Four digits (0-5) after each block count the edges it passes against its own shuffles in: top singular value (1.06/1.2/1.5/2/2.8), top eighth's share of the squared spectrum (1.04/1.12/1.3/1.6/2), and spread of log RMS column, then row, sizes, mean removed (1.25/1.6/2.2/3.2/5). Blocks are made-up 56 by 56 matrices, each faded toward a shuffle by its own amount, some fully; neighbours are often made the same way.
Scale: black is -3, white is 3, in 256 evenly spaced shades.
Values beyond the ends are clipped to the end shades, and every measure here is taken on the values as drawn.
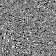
0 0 0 0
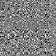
4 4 2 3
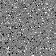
0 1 0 1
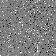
1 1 1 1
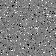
0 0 0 0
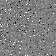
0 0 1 0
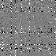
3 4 3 3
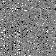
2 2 2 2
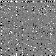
2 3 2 2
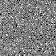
2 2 0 1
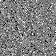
1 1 0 0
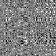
4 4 2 2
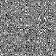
3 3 2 2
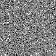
3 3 1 0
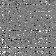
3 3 1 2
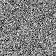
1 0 0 0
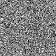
3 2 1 1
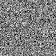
2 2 0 1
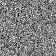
1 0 0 0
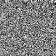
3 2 1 0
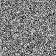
2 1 0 0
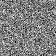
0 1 0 0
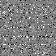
2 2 1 2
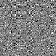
4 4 2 2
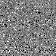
1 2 0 3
